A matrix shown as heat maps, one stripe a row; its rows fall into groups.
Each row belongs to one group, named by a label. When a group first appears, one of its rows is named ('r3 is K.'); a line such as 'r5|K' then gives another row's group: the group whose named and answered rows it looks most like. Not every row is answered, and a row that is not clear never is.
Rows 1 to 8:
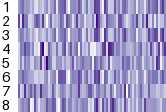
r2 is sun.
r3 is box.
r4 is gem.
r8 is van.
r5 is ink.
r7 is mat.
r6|box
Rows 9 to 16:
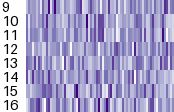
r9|ink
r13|gem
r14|mat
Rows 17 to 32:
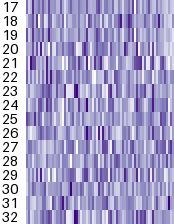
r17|mat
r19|mat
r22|sun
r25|gem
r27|box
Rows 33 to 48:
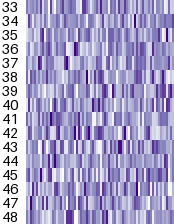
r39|box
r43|van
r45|gem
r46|ink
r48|box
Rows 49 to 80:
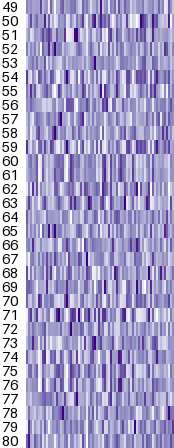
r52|ink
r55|sun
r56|box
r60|van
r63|van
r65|ink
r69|sun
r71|van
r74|van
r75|van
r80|gem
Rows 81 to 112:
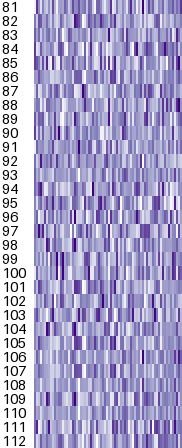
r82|box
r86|box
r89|sun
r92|mat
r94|sun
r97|gem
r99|ink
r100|ink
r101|box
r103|van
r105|box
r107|box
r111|gem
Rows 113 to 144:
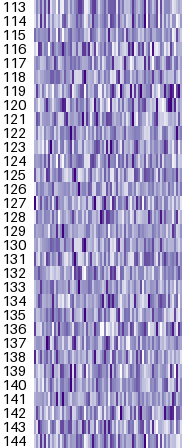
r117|sun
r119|box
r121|van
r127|mat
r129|ink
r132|box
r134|sun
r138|mat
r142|box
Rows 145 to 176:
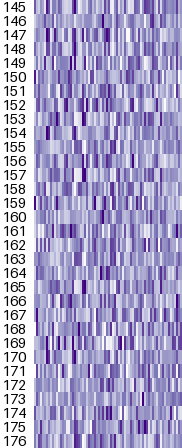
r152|van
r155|box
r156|van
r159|mat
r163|box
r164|sun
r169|gem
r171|ink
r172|sun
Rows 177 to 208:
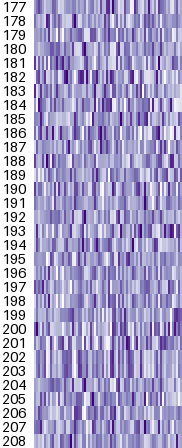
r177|sun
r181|ink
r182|van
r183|mat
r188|gem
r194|van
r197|gem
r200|gem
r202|van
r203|van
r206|box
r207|sun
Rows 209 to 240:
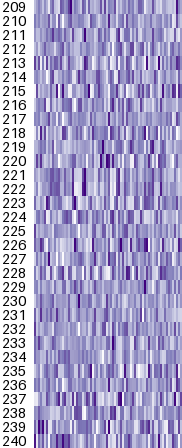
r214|van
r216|van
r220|sun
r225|mat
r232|mat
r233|sun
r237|gem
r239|gem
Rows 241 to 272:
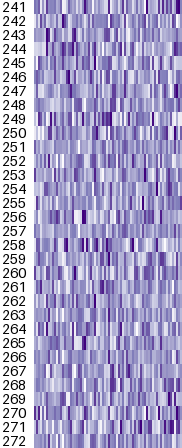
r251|mat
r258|van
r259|sun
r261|sun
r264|gem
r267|van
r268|box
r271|box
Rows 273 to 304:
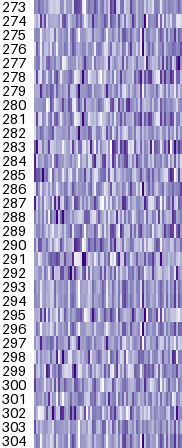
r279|mat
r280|van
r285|gem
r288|ink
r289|box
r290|box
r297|mat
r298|ink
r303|mat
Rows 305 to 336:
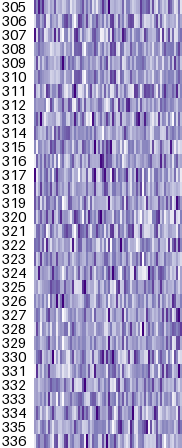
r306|van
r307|sun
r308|box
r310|box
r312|van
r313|sun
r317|mat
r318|mat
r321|van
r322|gem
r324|sun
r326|ink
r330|sun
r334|van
